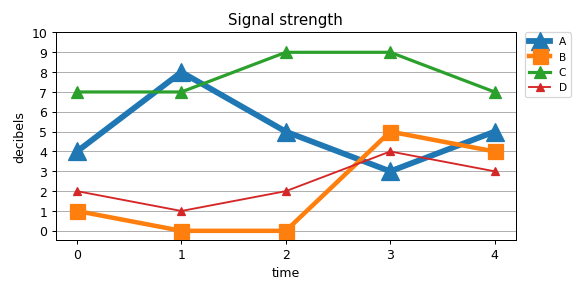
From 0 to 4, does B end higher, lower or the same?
higher
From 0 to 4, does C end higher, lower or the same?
the same
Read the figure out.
Title: Signal strength
x-axis: time, ticks 0 1 2 3 4
y-axis: decibels, ticks 0 1 2 3 4 5 6 7 8 9 10
Legend: A, B, C, D
Values:
A: 4 8 5 3 5
B: 1 0 0 5 4
C: 7 7 9 9 7
D: 2 1 2 4 3
